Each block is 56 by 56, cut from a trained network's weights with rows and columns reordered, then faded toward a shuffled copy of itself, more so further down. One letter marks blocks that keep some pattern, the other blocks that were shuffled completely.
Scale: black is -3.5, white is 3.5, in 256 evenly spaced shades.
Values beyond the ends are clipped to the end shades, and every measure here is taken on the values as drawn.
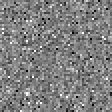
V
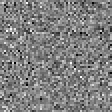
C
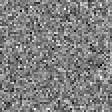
V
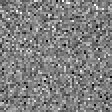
V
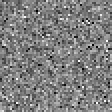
V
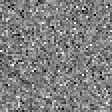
V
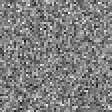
V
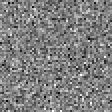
V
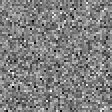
V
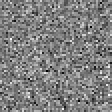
V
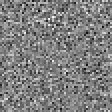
C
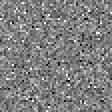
V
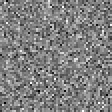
V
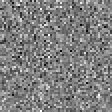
C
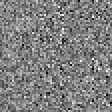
C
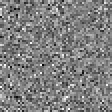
C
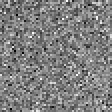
V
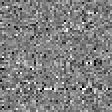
C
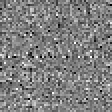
C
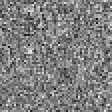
C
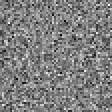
C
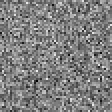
C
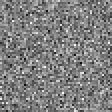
V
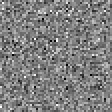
C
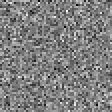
C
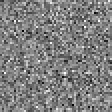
C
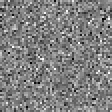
V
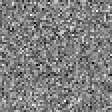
V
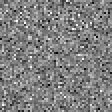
V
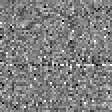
C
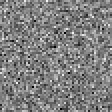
V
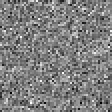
C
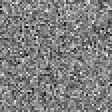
V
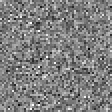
C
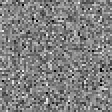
C
